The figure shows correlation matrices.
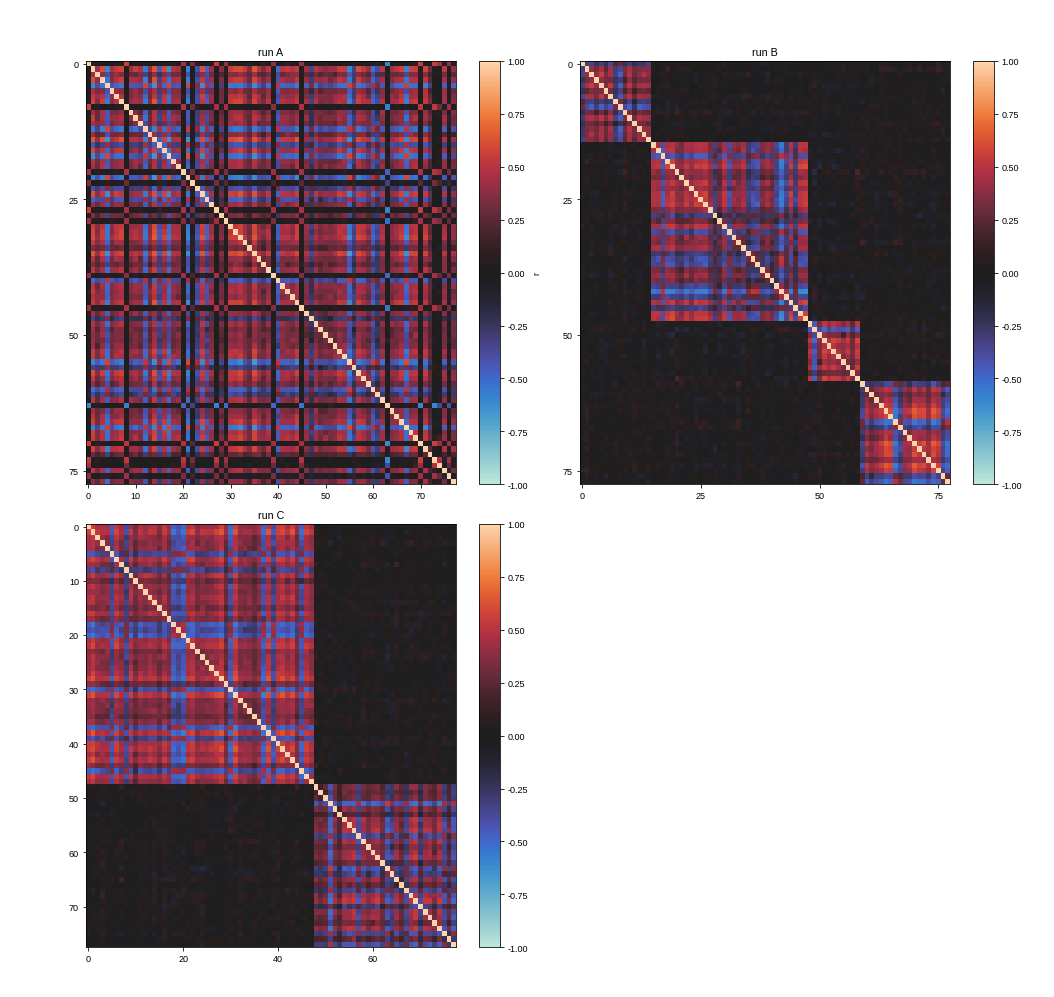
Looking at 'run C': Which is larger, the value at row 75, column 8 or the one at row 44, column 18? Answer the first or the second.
the first
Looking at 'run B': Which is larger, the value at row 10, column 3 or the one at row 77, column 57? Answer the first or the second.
the first
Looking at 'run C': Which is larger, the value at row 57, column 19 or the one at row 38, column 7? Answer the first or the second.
the second
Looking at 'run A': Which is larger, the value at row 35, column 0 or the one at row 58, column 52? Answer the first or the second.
the second
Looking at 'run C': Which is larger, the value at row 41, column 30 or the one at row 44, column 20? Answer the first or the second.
the second
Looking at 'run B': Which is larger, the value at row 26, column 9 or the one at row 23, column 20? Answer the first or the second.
the second
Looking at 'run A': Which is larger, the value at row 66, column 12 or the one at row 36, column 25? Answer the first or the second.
the second
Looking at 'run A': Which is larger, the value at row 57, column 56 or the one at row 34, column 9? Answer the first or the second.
the second
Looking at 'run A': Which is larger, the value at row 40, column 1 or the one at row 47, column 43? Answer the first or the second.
the second
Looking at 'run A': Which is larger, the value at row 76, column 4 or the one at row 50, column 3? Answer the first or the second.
the second
